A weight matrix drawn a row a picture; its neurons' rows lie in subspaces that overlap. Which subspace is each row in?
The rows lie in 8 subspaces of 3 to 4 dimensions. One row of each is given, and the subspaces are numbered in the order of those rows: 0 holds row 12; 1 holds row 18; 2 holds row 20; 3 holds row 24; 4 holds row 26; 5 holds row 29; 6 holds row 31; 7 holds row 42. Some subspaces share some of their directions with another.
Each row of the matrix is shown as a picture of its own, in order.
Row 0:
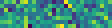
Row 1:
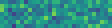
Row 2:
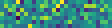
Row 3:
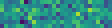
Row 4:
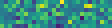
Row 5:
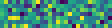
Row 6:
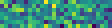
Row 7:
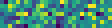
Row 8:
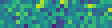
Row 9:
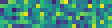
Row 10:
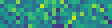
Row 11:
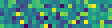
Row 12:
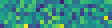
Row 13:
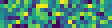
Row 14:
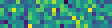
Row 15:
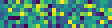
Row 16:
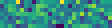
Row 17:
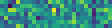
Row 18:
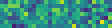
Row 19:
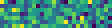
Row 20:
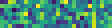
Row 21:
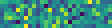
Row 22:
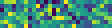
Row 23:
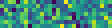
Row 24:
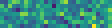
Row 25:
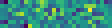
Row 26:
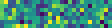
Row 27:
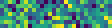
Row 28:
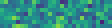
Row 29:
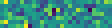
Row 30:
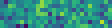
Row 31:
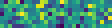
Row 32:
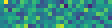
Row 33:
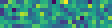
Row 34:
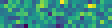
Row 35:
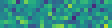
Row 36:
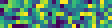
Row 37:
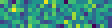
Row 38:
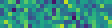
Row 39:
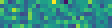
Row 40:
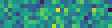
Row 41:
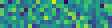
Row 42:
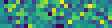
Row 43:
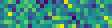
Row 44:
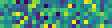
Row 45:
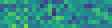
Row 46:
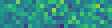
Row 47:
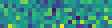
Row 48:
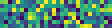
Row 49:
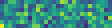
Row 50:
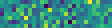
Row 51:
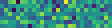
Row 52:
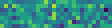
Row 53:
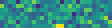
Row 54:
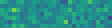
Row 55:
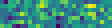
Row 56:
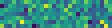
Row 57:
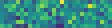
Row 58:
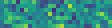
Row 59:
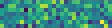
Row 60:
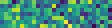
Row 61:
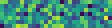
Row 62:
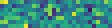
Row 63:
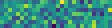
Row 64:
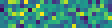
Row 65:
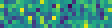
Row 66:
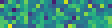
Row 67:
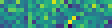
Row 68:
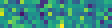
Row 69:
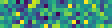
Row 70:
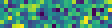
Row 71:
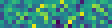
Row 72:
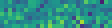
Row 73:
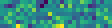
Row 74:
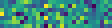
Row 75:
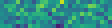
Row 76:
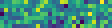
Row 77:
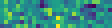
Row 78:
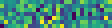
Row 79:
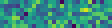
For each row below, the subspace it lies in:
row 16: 5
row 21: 6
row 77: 1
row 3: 4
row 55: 1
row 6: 3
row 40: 1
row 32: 7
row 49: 0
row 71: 0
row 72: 7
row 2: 4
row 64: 5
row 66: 0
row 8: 1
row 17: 2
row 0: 7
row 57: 4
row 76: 7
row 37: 3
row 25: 5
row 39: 0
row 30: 4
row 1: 5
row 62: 5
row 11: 6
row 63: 1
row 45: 5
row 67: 0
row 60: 3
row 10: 0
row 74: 6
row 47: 3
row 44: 6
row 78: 0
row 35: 4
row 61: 0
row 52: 3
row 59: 4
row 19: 3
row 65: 0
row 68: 6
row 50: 6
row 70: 1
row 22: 5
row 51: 4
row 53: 5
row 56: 4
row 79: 1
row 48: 7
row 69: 6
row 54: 3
